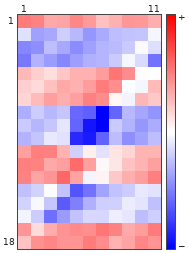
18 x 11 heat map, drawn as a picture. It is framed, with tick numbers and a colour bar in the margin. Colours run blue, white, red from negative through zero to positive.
An odd patch, lower than its surroundings, sits in the centre. Horizontal stripes repeat 3 times down the table. Values change most from cell to cell in the centre. The ninth with the lowest average is the centre.
